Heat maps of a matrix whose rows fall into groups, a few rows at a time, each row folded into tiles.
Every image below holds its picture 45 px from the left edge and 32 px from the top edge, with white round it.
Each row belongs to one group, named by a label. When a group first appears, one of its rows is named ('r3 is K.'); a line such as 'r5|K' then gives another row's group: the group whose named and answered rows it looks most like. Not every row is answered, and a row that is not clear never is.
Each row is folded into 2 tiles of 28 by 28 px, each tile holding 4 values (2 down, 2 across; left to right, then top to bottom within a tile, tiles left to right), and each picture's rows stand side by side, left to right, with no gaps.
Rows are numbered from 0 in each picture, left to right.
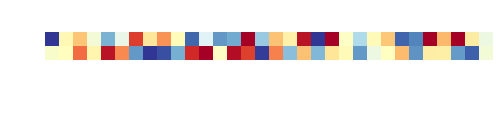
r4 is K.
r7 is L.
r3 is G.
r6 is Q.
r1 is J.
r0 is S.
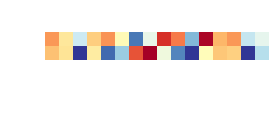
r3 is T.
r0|T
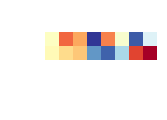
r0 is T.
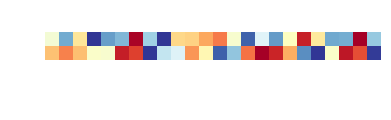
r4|J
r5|G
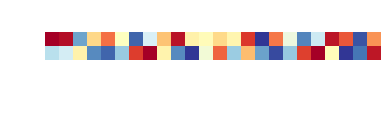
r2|L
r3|K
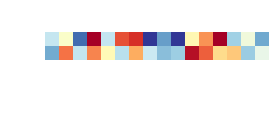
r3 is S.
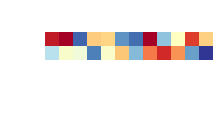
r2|J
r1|Q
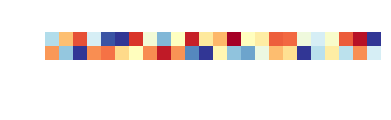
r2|J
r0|L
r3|L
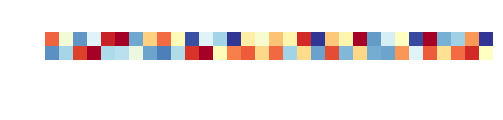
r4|K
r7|S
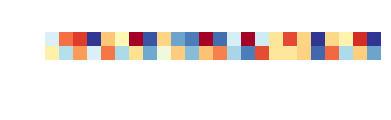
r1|K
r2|Q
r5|K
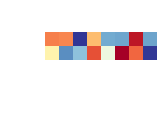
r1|G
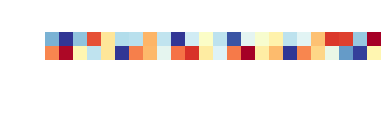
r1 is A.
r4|A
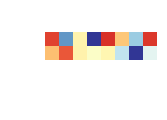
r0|S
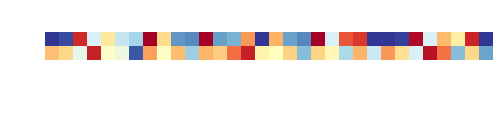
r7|K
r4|Q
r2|Q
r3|S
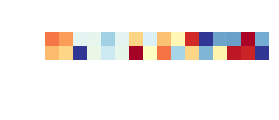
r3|G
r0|T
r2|K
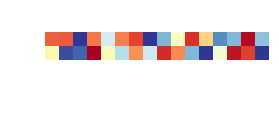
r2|J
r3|G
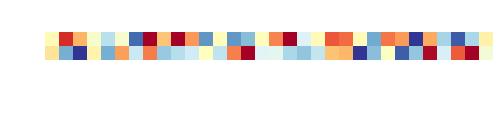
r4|L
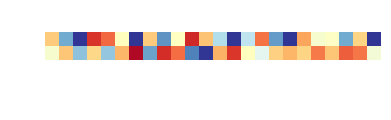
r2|J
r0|Q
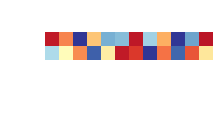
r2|A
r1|G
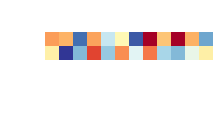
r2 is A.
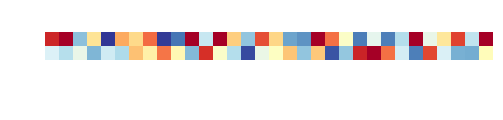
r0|L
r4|Q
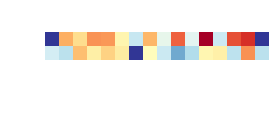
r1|T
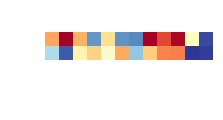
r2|T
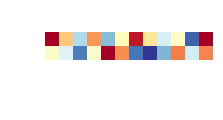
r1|J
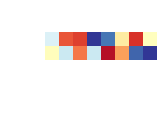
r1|J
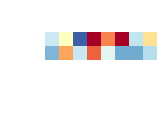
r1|L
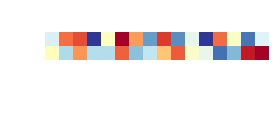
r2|S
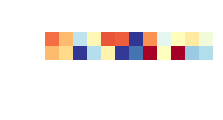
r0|T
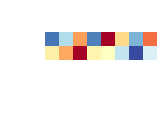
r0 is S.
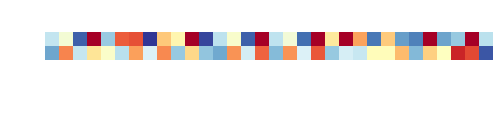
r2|K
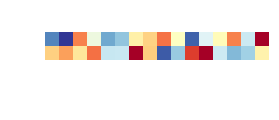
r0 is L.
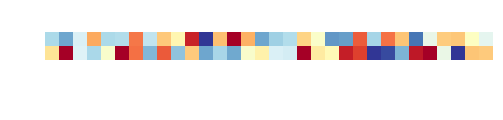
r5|G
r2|K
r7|A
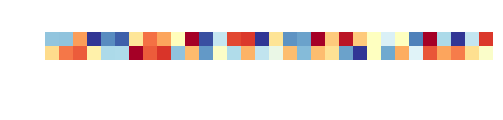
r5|L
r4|Q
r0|S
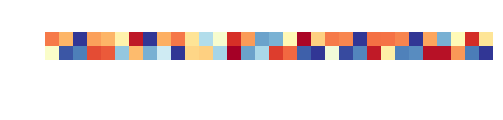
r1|K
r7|J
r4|J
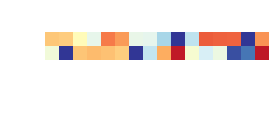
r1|T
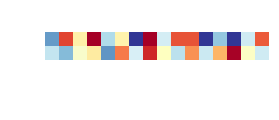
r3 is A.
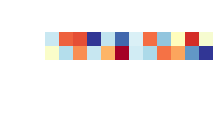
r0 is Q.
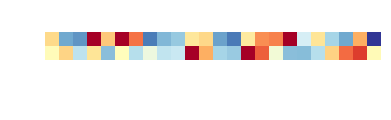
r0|Q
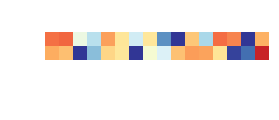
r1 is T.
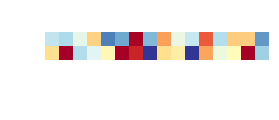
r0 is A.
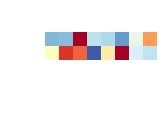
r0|G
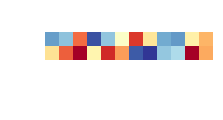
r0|S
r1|J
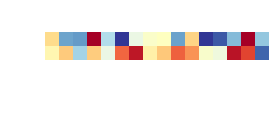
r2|S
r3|G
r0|Q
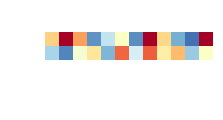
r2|Q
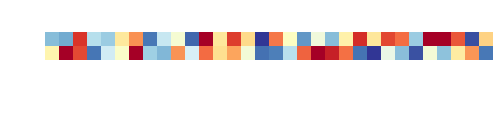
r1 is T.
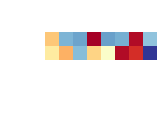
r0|Q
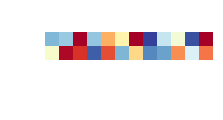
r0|G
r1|K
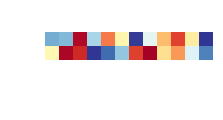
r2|T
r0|G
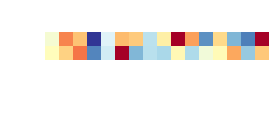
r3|Q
